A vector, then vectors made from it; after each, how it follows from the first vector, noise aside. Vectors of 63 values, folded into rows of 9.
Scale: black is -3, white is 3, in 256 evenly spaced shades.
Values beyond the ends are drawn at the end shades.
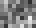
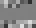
partly zeroed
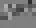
partly zeroed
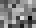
negated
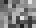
negated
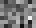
sign-scrambled
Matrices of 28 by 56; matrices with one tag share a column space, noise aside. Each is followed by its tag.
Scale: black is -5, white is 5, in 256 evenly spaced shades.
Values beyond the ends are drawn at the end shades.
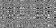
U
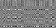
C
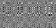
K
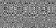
K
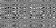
U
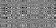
U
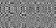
K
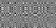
K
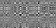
K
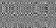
K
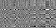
C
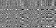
C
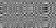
K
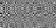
K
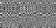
K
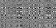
U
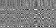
C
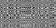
U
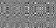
K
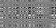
U
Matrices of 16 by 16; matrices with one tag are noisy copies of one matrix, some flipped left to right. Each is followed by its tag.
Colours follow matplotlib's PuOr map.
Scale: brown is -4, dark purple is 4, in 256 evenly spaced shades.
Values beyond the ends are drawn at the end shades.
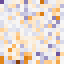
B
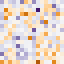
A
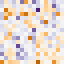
A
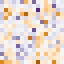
A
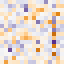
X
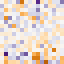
B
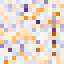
X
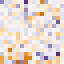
B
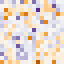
A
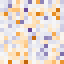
A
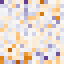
B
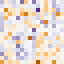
A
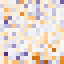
B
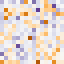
A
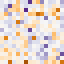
A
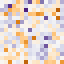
A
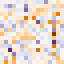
X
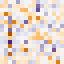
X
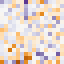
B
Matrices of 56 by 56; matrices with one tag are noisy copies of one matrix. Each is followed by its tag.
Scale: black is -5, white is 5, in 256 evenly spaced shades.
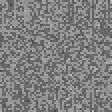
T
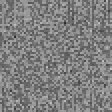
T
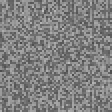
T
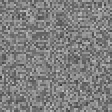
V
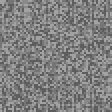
T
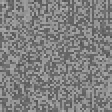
T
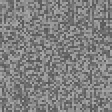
T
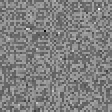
V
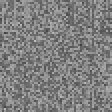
T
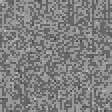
T
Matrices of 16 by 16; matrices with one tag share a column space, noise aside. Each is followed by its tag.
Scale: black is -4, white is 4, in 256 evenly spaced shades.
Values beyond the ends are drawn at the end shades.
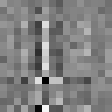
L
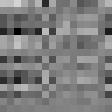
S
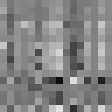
L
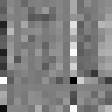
L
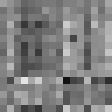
L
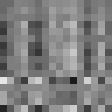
L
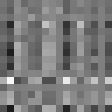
L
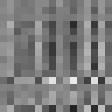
L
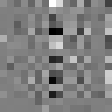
S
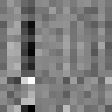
L
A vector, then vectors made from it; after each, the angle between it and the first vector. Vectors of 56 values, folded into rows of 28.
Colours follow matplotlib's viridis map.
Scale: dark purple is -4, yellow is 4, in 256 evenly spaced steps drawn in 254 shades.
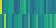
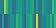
orthogonal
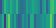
partly opposed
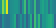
orthogonal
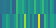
orthogonal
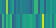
orthogonal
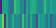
nearly opposite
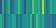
partly opposed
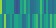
nearly parallel
